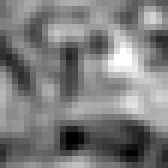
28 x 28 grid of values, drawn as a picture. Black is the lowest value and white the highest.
On average the colour sits 50% of the way up the scale. The field is mottled with small blotches. The bottom left is the smoothest part. The halves do not mirror each other. No regular stripes run through it. The histogram is bell-shaped. No lone cell stands out from its neighbours.
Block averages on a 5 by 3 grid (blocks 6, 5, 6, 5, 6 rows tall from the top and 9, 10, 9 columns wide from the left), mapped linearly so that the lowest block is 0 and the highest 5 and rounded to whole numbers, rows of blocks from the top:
3 4 3 | 2 2 4 | 2 3 5 | 3 3 4 | 2 1 0
